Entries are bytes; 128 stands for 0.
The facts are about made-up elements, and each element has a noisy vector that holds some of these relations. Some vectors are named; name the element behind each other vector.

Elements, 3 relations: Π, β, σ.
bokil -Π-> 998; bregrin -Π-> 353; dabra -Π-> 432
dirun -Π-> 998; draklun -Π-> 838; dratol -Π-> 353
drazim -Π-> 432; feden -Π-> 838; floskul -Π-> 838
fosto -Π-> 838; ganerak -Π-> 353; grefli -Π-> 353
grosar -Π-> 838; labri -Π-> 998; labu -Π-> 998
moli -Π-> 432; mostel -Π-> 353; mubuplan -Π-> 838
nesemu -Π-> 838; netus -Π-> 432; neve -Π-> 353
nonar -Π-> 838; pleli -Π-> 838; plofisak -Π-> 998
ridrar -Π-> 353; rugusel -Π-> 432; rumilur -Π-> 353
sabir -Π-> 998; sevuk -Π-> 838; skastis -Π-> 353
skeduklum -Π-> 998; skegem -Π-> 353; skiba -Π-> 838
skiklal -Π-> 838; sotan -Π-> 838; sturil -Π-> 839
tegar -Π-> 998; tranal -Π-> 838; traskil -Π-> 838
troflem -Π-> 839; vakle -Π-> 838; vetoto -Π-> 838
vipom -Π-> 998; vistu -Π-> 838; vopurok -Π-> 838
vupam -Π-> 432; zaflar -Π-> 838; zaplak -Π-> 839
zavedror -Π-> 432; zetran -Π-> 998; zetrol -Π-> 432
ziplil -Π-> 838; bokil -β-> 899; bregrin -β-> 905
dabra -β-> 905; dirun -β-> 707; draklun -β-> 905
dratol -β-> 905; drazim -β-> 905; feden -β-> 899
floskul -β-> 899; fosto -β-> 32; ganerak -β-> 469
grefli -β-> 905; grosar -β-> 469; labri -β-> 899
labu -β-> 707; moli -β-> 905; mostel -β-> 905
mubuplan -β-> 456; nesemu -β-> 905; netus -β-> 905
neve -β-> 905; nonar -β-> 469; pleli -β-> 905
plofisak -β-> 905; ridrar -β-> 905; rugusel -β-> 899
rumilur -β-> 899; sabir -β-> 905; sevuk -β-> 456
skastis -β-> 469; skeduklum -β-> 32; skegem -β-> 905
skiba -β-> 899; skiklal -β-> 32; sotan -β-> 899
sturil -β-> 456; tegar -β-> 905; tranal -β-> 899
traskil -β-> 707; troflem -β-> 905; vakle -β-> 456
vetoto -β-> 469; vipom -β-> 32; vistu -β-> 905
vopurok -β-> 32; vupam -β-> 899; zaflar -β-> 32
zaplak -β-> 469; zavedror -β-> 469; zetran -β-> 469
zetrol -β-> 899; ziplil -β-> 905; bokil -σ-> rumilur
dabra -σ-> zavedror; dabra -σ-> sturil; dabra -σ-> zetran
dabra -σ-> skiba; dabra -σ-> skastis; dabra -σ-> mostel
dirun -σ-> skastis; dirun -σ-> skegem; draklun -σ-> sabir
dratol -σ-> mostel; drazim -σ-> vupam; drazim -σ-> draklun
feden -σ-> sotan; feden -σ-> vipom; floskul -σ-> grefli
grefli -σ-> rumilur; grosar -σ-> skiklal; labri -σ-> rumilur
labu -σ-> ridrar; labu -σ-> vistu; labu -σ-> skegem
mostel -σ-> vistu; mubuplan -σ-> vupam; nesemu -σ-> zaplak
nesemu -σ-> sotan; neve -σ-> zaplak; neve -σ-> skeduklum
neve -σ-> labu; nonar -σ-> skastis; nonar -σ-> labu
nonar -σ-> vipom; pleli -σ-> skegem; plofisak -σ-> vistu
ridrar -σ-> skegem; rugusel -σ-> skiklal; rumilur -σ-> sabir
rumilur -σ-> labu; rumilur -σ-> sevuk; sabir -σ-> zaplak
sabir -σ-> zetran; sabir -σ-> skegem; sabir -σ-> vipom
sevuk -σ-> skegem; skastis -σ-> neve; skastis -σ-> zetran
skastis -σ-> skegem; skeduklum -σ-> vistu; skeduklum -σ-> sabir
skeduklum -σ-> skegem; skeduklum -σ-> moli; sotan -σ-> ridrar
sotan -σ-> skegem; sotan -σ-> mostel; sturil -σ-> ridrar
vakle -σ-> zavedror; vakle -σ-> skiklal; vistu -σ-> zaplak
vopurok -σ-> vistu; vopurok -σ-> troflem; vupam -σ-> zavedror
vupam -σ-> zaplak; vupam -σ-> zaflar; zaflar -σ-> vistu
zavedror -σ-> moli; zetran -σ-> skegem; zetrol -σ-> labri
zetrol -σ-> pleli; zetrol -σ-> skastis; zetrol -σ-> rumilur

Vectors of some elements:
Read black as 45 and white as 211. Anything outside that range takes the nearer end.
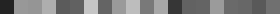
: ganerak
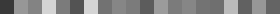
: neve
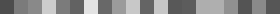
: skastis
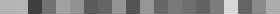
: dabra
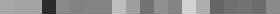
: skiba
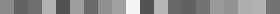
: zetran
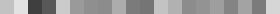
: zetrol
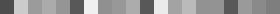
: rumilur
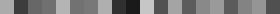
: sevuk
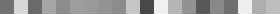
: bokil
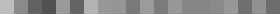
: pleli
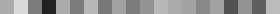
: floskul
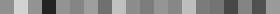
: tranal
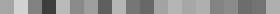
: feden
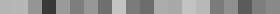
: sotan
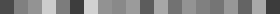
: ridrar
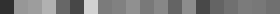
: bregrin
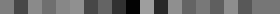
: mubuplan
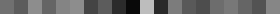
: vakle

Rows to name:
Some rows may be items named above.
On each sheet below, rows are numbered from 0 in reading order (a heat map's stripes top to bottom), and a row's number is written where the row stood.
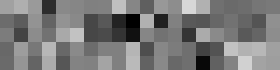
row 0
skiba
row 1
vakle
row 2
vopurok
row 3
plofisak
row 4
tegar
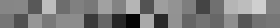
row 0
sabir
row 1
mubuplan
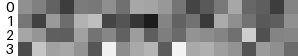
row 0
vetoto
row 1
vopurok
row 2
nesemu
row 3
rumilur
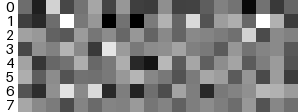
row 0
skiklal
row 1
labu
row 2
nesemu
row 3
grefli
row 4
sevuk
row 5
vistu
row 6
skeduklum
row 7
draklun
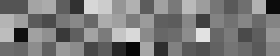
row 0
skegem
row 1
netus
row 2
zaplak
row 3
vakle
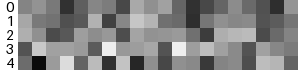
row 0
grosar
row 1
zavedror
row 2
nonar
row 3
rumilur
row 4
vipom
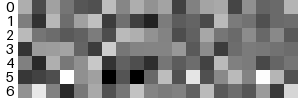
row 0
troflem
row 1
zaflar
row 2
moli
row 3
bregrin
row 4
zaflar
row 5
dirun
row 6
rugusel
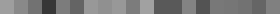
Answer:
ziplil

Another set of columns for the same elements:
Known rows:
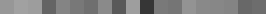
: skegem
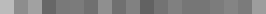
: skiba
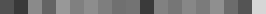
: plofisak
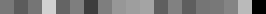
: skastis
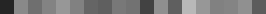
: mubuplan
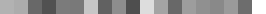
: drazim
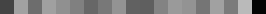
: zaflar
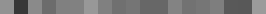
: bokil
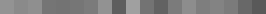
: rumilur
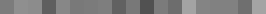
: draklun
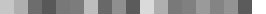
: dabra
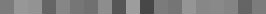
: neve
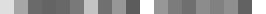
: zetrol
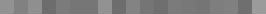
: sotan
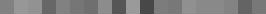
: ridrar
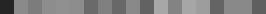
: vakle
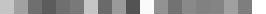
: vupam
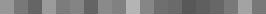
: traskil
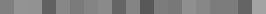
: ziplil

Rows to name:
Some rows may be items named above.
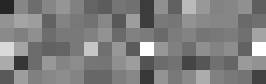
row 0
mubuplan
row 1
skegem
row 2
tranal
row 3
zetrol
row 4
labu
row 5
sevuk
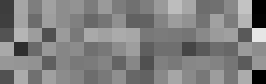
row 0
skiklal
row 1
zaflar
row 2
troflem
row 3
labu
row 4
pleli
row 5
fosto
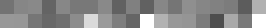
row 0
nesemu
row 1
rugusel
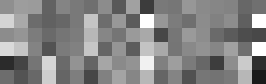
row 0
skegem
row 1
zetrol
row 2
floskul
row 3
moli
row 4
grosar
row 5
nonar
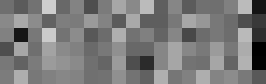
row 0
vetoto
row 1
grefli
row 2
zetran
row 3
fosto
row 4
vipom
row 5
sturil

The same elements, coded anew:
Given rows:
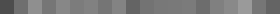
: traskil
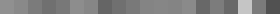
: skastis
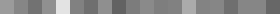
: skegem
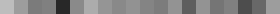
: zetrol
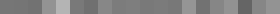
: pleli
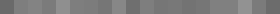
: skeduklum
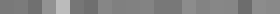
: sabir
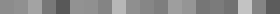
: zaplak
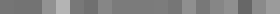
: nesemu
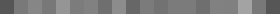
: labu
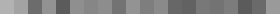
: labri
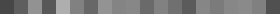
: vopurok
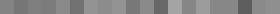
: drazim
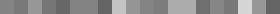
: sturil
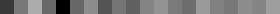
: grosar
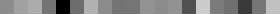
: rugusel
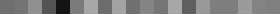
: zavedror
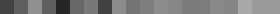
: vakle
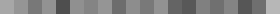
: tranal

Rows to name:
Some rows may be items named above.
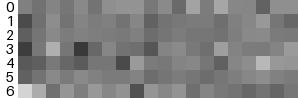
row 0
moli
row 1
traskil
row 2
fosto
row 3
skiklal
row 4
mubuplan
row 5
zaflar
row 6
rumilur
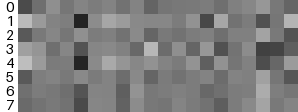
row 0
traskil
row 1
vupam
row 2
labu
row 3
floskul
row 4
zetrol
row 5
dirun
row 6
zetran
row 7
nonar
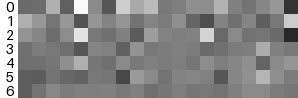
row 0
troflem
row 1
skiba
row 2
grefli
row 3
zetran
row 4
ziplil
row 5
sevuk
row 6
fosto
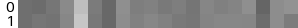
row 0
vistu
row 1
plofisak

